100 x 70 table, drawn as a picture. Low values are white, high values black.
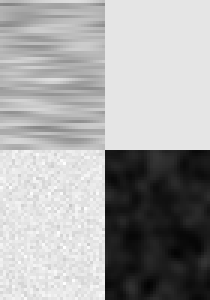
It is made of 2 by 2 panels. Panel 1,1: low, streaked across. Panel 1,2: very low, flat. Panel 2,1: very low, fine-grained, faint in contrast. Panel 2,2: very high, blotchy, faint in contrast.
